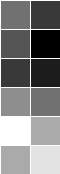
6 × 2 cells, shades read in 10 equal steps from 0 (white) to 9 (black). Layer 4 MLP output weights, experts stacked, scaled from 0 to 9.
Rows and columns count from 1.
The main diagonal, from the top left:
5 9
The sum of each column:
25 33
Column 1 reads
5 6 7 4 0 3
